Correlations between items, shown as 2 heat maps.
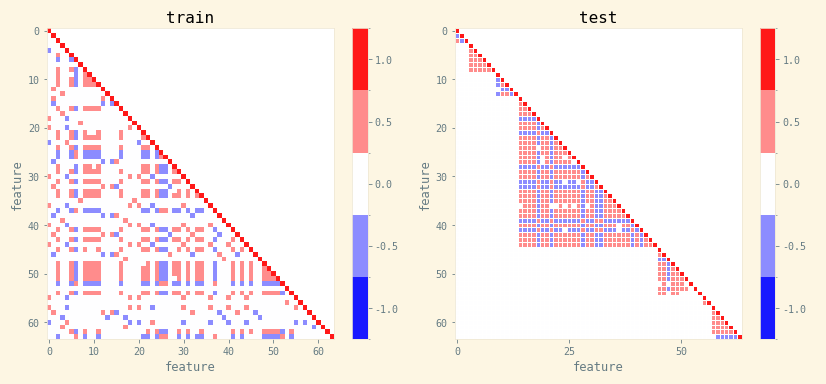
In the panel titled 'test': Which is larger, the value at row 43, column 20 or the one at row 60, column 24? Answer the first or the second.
the first
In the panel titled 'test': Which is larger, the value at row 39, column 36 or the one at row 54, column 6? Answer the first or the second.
the second
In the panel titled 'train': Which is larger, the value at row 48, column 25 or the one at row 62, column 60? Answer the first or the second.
the second
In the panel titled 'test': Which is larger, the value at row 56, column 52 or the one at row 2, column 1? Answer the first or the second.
the first
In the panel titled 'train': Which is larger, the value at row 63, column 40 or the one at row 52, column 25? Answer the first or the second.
the second
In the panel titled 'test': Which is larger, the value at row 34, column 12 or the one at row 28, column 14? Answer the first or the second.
the first
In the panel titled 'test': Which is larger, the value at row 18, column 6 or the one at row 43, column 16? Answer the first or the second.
the second
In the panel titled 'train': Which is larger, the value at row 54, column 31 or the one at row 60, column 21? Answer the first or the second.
the first
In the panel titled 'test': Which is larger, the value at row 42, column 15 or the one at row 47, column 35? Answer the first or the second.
the first
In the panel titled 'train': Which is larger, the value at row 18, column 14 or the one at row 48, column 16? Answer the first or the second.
the second
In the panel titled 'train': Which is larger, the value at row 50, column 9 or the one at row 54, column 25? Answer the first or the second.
the first
